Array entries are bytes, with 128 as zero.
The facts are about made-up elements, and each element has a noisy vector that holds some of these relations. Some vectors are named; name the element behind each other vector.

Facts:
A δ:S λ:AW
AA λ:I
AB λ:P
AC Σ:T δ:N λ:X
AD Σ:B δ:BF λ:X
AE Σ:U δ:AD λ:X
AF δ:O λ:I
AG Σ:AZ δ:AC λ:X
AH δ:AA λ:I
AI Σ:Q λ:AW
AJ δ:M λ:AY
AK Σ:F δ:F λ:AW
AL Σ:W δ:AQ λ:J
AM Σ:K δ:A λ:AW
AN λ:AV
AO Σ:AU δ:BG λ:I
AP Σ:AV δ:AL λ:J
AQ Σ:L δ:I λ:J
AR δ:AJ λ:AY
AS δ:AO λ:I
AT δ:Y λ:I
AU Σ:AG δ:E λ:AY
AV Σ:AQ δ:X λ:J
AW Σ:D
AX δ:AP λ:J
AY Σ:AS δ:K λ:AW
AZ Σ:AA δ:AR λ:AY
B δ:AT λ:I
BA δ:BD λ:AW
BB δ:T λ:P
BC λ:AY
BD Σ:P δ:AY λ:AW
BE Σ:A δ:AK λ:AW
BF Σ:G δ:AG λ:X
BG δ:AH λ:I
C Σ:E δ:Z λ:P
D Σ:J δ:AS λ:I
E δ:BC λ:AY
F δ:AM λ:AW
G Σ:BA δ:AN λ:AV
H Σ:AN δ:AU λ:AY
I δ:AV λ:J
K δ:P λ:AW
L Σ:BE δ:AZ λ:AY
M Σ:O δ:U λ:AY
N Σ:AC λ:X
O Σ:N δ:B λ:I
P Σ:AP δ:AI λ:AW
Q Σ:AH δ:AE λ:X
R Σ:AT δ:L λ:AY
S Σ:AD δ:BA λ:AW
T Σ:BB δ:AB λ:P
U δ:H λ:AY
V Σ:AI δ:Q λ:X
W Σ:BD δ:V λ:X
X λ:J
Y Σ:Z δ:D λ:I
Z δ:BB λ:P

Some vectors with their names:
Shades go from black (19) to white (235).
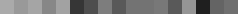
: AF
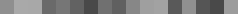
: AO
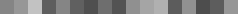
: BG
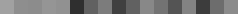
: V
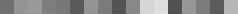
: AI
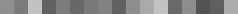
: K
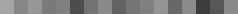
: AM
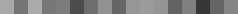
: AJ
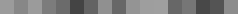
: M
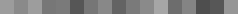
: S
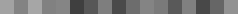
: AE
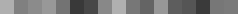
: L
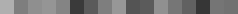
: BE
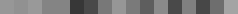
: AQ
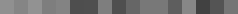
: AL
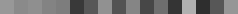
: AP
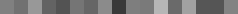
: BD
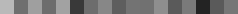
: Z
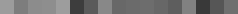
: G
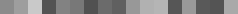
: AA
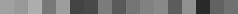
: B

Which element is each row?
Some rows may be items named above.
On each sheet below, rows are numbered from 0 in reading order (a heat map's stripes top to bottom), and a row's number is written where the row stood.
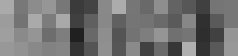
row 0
L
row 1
AN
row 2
T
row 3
AP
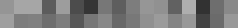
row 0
I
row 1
AW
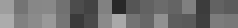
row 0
W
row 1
L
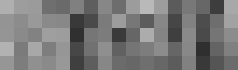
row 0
AU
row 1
AQ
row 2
Q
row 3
F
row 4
G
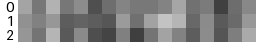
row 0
A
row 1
AY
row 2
X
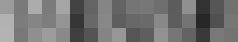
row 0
AN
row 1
C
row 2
BE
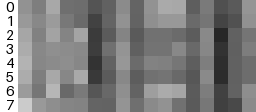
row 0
H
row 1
M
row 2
AX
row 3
AK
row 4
R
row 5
AX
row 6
U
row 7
AZ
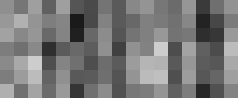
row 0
J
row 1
O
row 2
T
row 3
P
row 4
AA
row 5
AH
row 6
BB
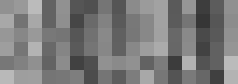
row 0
AS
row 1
AB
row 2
S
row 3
BA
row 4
AV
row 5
AG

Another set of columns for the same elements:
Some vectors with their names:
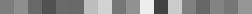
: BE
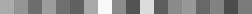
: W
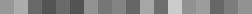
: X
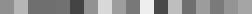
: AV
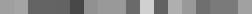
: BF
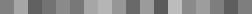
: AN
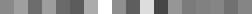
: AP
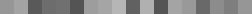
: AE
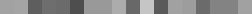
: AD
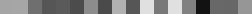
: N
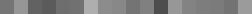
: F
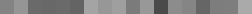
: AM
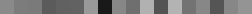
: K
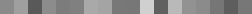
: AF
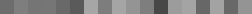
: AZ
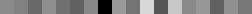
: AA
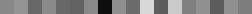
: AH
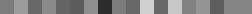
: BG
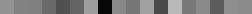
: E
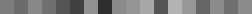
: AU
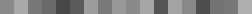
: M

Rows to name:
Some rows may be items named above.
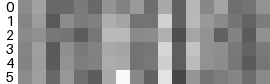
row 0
J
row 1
AF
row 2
R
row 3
AF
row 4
AF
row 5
AP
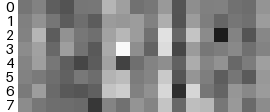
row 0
Z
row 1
AW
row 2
O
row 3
AP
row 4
U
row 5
C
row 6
L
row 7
AG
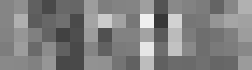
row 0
AB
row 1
AQ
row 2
H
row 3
AO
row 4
BD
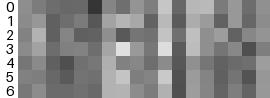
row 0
AG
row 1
Q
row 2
AS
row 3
G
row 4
BB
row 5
C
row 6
AK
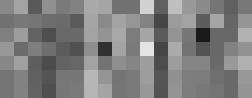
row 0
AF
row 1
AZ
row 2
T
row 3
AI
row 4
A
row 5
Z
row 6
Z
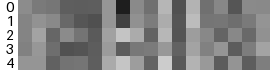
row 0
K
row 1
AY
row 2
AL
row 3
BA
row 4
V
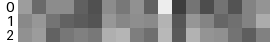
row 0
P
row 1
S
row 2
AX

